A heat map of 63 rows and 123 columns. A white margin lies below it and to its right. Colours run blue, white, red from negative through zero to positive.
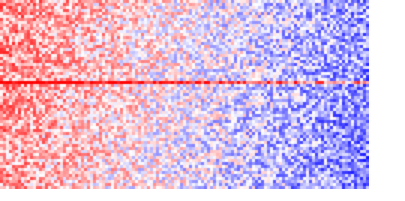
The bottom right is the ninth with the lowest average. The histogram is bell-shaped. No regular stripes run through it. The field climbs toward the left. Row 28 stands out from the rest.
